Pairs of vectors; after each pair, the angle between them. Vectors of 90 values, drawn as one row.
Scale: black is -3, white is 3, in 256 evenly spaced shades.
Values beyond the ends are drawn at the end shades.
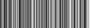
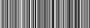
partly opposed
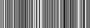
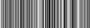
partly aligned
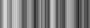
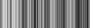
nearly parallel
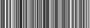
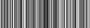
partly aligned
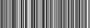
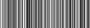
partly opposed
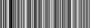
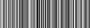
orthogonal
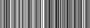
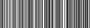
partly aligned
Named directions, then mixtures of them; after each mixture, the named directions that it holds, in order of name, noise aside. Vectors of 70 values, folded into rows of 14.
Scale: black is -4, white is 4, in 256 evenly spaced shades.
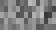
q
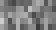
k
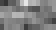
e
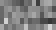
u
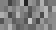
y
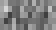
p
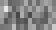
p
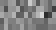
q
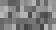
e, p, y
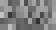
p, y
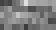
e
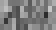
p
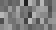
q, y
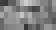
e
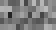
p, u, y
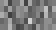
y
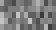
k, y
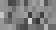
k, p, y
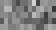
p, q, u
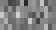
k, y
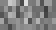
y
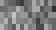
k, q, u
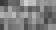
e, q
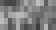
e, k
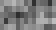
e, k, u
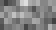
e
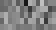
q, y
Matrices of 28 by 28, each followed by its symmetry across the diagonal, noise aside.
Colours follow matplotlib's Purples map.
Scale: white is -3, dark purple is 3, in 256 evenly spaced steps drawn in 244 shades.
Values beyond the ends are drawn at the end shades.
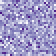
neither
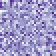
antisymmetric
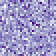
neither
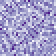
symmetric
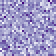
antisymmetric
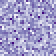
symmetric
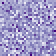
symmetric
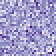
symmetric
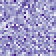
antisymmetric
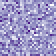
neither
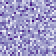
antisymmetric
